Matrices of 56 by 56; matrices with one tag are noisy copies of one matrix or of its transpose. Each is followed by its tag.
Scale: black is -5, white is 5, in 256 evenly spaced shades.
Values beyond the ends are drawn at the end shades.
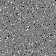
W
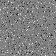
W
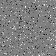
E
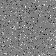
E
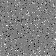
E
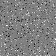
E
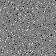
W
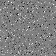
W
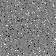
E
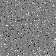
E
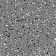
E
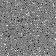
E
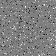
E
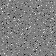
W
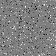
E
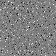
W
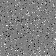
E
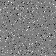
W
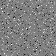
W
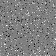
E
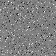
W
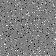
E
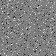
W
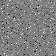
W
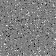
E
